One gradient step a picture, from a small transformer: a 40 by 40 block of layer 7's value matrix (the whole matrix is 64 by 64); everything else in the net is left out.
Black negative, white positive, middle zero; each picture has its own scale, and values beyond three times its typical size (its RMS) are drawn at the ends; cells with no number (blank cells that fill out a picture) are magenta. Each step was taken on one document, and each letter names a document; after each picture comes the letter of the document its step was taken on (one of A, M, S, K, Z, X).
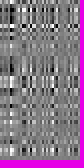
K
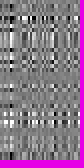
K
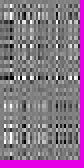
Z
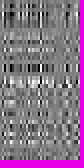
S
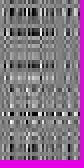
S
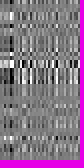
Z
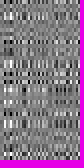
Z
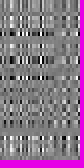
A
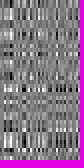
Z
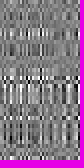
A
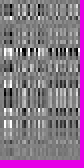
Z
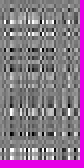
S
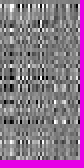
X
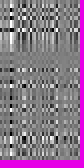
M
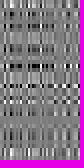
S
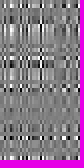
A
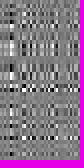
K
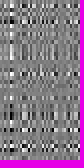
M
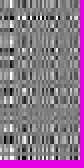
X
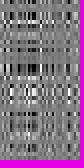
S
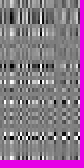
A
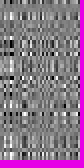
M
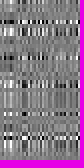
X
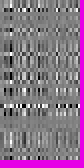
Z
